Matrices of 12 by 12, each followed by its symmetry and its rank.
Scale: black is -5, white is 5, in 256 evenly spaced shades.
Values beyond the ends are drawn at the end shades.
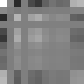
symmetric, rank one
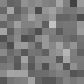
neither, full rank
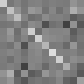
symmetric, full rank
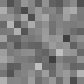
antisymmetric, full rank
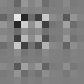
symmetric, rank one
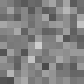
neither, full rank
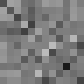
symmetric, full rank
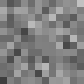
antisymmetric, full rank
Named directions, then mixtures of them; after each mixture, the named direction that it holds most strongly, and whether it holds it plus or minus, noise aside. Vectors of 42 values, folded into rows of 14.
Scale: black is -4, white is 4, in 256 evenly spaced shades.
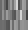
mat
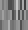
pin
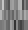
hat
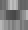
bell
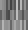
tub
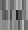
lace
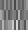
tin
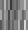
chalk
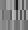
pin, minus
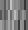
chalk, minus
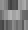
bell, minus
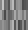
hat, plus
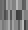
lace, plus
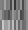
tin, plus
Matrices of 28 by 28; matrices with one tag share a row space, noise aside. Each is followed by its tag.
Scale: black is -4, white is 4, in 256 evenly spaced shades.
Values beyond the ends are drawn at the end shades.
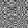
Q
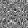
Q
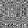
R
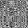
Q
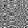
Q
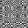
R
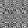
R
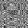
Q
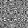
Q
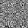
R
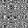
Q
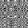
Q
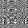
Q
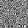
R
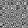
R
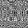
Q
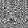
Q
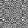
R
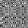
R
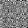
R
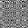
R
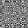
R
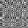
R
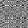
R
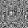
Q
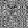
Q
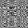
Q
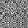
R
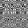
R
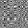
Q
